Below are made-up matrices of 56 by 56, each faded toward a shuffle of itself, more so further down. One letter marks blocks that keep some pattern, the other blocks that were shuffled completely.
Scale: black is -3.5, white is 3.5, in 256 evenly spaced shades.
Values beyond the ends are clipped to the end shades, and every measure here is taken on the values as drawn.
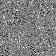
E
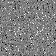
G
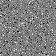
E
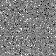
G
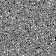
E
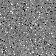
E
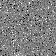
E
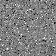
G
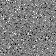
E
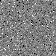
E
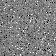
E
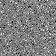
E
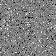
G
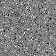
E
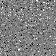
G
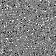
E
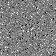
E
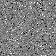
E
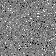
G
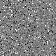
G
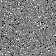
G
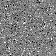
E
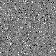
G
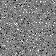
E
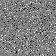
G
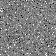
E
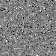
E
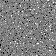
E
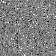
G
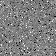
E
